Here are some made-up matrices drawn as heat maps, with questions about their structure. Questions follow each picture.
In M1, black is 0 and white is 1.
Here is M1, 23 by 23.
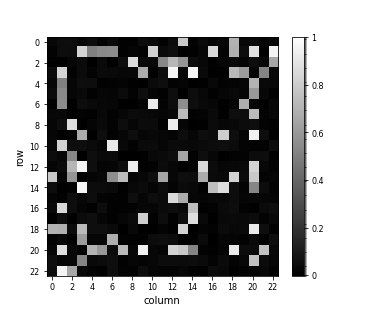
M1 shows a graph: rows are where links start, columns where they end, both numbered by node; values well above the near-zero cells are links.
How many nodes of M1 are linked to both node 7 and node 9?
1
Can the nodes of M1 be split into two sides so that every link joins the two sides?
no
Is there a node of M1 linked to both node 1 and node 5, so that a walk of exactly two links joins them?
yes
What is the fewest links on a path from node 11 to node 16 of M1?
4
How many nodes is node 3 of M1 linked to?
7
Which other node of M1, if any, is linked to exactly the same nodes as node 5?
node 4
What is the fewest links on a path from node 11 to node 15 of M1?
2
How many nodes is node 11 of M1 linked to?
2
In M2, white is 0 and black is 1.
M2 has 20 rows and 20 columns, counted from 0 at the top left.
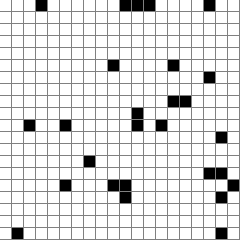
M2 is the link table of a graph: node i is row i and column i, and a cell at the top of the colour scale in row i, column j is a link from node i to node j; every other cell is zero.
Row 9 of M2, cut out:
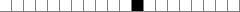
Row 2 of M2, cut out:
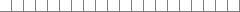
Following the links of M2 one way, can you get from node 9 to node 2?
no
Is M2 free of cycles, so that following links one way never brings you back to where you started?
yes
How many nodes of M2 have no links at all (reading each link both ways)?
1
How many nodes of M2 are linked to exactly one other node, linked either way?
6
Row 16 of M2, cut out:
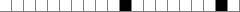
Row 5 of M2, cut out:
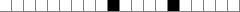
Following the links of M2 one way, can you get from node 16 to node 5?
yes
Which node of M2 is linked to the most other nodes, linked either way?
node 10
